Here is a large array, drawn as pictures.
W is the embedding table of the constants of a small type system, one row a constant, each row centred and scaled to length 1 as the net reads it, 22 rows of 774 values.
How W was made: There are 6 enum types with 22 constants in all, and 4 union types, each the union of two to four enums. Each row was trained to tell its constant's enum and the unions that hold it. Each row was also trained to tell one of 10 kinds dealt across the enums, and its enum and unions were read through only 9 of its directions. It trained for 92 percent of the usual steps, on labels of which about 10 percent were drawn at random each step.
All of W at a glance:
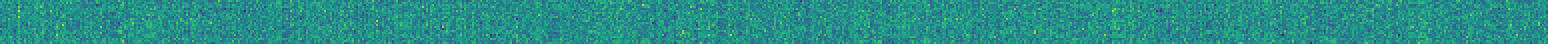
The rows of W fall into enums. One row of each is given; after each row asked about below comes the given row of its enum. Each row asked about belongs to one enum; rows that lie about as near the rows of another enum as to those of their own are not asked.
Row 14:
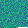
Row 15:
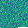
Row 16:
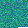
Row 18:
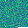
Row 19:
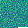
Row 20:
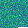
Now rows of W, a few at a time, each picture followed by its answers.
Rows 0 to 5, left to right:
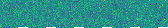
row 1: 18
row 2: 19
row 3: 19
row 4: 18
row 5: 20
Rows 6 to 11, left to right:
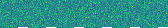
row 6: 16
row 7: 14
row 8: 15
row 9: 16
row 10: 18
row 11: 20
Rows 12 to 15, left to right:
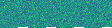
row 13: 14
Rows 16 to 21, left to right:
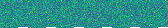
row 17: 18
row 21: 20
